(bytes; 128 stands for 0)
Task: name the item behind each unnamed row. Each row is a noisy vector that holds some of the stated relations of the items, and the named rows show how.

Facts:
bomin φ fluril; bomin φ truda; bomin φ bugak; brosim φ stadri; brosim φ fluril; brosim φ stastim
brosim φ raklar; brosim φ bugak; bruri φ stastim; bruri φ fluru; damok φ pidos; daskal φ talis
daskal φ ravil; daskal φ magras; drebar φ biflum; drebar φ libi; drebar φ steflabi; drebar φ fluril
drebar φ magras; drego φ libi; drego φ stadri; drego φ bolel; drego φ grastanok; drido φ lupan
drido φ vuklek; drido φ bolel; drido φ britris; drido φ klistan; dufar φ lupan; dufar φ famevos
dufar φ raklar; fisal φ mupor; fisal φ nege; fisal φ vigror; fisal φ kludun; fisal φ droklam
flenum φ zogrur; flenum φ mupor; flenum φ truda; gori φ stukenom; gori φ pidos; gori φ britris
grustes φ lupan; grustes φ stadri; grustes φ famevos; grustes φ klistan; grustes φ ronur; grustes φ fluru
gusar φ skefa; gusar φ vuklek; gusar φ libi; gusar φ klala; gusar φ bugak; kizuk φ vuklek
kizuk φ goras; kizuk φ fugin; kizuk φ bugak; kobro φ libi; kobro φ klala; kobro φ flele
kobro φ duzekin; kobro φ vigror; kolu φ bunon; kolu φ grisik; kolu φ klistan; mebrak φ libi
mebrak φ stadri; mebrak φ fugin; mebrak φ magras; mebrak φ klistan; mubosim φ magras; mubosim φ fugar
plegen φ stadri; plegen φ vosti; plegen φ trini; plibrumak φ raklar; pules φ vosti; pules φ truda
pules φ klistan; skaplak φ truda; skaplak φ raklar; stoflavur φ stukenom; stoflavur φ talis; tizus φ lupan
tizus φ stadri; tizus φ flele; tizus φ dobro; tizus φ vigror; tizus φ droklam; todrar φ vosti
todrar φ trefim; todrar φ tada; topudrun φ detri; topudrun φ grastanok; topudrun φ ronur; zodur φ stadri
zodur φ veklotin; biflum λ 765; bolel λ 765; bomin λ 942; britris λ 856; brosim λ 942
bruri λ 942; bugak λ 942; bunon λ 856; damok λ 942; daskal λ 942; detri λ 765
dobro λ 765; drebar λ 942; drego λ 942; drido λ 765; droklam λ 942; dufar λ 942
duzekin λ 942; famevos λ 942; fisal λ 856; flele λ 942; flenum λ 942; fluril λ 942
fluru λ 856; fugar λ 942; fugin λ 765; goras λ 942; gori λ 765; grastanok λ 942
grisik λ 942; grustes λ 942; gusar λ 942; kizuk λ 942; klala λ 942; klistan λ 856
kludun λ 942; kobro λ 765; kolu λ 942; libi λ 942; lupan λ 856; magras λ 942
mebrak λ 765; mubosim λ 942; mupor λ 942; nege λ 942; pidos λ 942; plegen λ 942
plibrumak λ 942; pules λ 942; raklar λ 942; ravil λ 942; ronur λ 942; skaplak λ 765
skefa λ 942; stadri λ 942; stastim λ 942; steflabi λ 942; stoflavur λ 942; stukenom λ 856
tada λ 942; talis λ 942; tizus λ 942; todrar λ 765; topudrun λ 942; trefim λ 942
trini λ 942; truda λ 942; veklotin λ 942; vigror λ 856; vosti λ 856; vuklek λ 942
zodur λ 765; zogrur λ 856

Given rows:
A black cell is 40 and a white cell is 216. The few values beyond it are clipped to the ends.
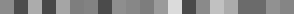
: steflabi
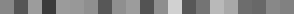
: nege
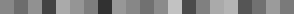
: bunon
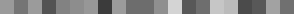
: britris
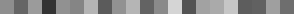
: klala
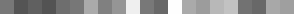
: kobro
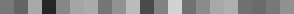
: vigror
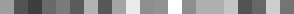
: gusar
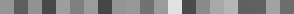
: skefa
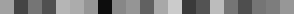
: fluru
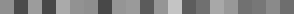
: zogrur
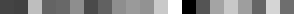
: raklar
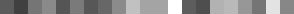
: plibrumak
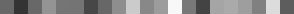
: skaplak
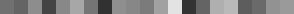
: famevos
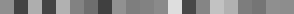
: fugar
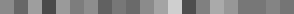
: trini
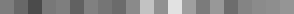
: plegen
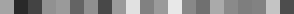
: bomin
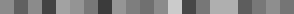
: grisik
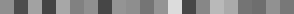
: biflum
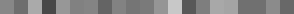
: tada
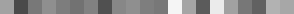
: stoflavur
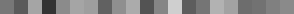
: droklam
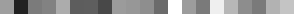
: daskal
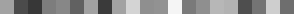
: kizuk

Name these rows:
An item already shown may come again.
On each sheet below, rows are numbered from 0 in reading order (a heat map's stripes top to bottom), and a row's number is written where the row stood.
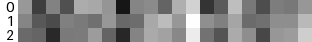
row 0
fluru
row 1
zodur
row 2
grustes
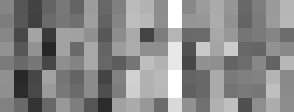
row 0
drego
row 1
drego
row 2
mupor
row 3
libi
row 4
stadri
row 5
brosim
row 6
brosim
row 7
kolu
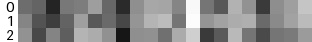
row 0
grustes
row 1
mebrak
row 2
fluru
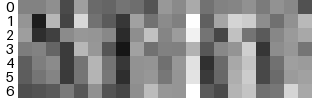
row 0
vosti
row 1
magras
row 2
bruri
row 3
klistan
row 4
lupan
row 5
lupan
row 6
dufar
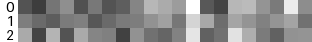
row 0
plibrumak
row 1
todrar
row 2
talis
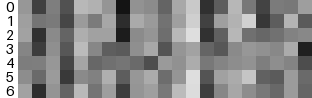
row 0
fluru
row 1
vuklek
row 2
stastim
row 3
truda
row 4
vosti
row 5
klala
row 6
fluril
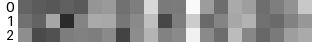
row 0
tizus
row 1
vigror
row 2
topudrun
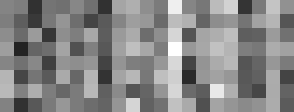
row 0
drido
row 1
pules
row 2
klala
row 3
drebar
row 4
bolel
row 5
bugak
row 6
pidos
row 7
flenum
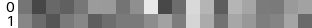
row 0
fisal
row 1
todrar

